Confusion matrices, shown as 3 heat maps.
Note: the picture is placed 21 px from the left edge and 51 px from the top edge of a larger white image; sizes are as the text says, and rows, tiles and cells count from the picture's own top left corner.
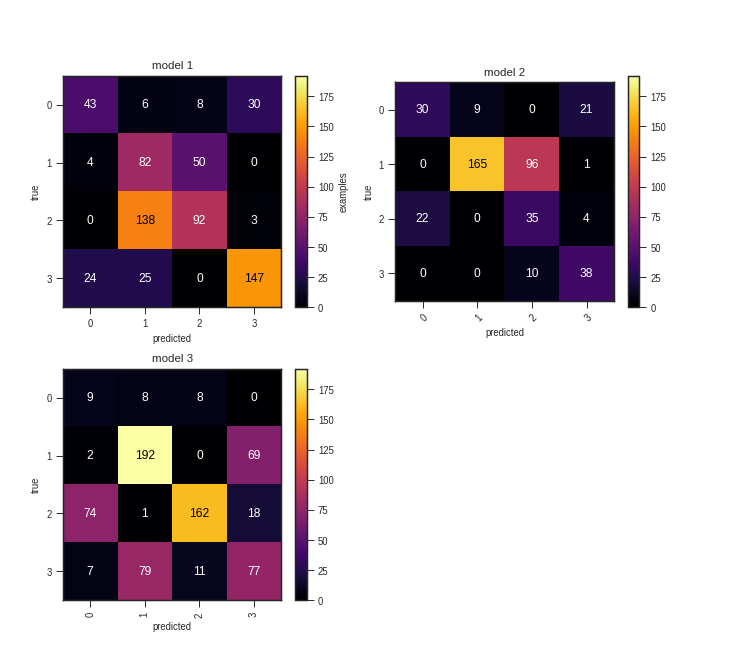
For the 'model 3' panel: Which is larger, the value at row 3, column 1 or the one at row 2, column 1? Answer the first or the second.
the first
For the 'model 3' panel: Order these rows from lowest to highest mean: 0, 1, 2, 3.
0, 3, 2, 1
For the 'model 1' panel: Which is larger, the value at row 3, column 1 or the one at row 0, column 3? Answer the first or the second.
the second
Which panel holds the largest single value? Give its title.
model 3
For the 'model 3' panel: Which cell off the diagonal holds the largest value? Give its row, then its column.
3, 1
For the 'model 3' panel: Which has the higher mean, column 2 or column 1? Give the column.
1
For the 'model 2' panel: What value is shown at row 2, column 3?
4
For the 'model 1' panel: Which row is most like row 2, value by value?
1
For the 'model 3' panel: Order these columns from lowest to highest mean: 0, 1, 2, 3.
0, 3, 2, 1
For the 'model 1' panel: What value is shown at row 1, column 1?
82
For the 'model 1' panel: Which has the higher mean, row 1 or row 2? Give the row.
2
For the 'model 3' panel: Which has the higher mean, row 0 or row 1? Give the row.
1
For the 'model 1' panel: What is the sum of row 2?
233
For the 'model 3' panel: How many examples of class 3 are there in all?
174
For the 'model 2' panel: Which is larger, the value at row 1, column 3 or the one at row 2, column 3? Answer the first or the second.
the second
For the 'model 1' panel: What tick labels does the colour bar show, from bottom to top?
0, 25, 50, 75, 100, 125, 150, 175
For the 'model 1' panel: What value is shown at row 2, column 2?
92
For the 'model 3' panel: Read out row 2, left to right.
74 1 162 18
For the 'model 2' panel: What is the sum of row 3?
48
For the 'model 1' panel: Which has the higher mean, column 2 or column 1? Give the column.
1
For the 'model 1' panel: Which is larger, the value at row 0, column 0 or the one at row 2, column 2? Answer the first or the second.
the second
